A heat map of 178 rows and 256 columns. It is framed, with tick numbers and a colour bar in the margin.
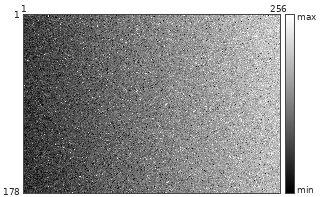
Histogram: bell-shaped. Slope: up to the right. Stripes: none. Grain: fine. Odd rows or columns: none.
